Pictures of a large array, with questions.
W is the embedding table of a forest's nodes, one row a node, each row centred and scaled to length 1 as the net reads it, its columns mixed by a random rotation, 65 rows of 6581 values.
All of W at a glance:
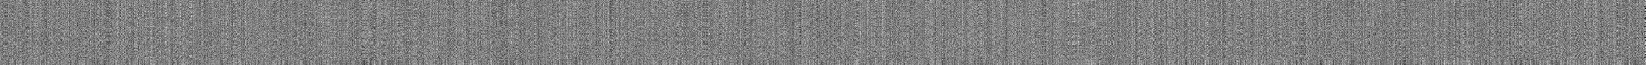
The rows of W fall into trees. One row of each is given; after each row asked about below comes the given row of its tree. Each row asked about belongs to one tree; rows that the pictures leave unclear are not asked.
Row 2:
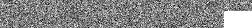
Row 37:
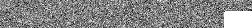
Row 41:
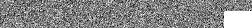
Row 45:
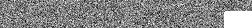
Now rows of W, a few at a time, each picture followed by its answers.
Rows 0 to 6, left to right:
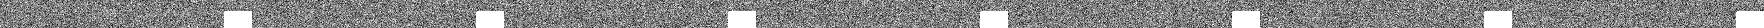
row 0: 2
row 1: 41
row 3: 41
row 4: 41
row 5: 41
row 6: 37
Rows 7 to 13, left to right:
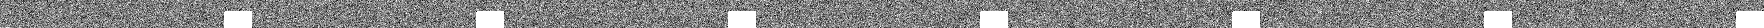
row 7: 41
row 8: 45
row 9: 2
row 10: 41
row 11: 37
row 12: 41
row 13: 41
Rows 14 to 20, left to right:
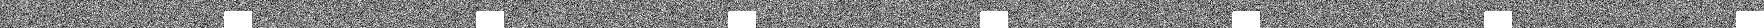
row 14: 2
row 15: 41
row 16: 41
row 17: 45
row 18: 37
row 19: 41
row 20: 2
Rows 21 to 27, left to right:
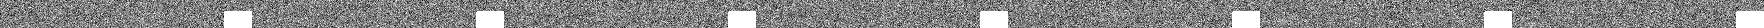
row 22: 45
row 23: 2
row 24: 45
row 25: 2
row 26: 37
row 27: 41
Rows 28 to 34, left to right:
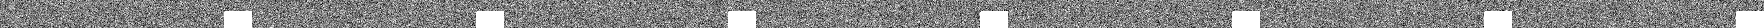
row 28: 45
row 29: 41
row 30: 2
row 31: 37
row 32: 41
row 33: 45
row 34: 45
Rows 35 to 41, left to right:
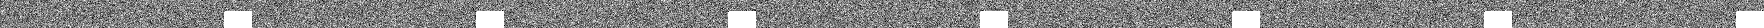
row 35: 41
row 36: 41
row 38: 2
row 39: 45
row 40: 45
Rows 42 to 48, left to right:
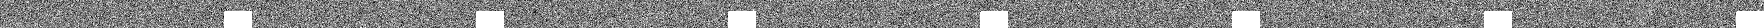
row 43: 41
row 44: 41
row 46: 2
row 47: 2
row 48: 45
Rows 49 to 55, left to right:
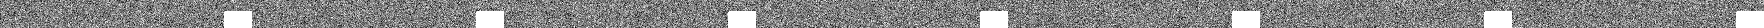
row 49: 41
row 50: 2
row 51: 37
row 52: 45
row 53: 2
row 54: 45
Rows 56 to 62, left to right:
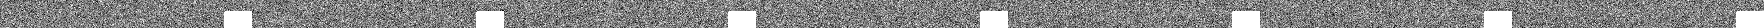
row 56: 41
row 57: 37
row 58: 2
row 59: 45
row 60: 2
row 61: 2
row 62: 2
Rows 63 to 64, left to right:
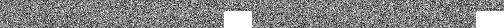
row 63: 2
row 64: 2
